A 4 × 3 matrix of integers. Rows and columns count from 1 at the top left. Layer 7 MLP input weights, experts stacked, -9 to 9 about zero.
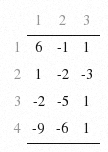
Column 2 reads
-1 -2 -5 -6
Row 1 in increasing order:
-1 1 6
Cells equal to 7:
0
